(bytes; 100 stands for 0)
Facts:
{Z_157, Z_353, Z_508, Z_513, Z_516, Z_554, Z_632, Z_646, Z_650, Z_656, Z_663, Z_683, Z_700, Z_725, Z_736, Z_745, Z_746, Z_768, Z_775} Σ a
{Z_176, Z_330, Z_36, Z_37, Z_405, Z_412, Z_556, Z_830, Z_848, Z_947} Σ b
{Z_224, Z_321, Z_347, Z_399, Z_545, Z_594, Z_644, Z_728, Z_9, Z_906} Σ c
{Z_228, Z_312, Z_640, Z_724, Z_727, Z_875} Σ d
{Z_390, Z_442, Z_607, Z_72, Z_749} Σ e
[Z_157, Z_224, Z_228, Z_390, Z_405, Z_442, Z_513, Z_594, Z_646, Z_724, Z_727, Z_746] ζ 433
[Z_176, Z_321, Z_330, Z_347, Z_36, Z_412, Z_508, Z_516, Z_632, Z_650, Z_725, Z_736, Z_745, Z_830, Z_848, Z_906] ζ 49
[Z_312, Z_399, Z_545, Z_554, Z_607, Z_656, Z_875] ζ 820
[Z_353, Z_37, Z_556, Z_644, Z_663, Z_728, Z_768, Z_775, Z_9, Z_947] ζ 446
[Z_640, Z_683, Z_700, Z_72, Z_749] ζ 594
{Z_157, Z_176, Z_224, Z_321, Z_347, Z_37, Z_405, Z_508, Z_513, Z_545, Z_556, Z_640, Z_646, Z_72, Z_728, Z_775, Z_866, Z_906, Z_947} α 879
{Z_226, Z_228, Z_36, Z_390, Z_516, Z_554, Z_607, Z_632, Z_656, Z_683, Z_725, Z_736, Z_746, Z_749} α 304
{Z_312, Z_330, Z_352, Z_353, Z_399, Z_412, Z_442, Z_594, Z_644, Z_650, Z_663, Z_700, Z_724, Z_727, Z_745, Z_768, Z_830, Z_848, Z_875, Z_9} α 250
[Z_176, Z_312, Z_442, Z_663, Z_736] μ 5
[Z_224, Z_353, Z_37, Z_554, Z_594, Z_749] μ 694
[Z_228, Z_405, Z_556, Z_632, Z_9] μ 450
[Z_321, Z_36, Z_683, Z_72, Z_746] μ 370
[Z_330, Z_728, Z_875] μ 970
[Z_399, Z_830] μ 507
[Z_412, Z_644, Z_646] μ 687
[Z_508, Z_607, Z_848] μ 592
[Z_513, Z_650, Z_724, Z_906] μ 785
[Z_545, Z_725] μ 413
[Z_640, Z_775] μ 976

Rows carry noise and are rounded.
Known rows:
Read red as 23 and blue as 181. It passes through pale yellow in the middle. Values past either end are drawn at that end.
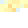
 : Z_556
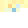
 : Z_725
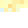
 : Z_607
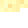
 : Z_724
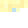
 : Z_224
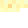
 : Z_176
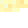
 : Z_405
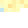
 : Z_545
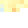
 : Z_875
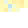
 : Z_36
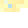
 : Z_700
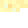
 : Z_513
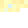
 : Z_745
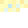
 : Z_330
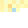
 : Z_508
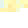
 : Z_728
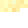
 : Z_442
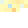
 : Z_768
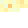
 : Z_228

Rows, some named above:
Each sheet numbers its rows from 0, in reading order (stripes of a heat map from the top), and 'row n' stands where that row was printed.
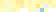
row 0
Z_746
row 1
Z_725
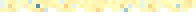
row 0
Z_728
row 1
Z_644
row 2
Z_640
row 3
Z_352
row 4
Z_725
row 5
Z_728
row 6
Z_594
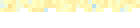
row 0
Z_728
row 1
Z_646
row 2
Z_650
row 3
Z_36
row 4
Z_736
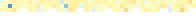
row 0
Z_353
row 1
Z_736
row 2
Z_683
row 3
Z_736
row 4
Z_226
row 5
Z_321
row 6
Z_875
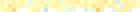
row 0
Z_866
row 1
Z_37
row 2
Z_516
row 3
Z_312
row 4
Z_72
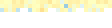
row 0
Z_554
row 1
Z_399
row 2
Z_749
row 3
Z_848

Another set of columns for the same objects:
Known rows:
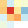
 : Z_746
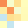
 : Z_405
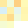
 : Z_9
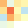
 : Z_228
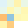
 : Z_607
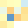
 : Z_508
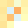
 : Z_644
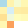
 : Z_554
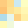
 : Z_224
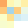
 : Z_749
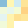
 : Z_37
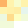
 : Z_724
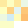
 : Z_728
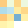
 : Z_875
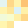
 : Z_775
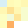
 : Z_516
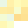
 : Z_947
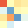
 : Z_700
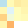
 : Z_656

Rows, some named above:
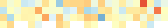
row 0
Z_848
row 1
Z_321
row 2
Z_545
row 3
Z_875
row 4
Z_353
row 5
Z_594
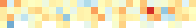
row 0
Z_72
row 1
Z_226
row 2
Z_848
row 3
Z_36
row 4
Z_632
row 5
Z_746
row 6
Z_646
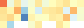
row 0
Z_683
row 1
Z_353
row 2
Z_644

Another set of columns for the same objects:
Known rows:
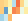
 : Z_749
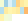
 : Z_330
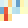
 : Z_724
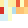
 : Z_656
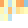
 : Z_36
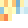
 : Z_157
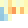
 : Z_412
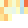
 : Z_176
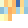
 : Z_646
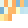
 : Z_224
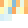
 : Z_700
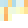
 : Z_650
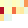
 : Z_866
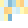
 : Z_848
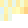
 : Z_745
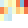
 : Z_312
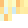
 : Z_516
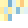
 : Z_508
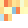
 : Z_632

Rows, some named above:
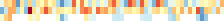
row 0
Z_646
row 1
Z_226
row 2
Z_875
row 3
Z_352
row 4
Z_683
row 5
Z_683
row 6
Z_644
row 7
Z_545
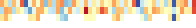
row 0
Z_746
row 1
Z_224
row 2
Z_72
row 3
Z_226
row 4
Z_746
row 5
Z_353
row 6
Z_399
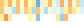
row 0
Z_736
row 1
Z_508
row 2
Z_37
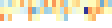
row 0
Z_728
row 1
Z_640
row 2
Z_321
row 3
Z_594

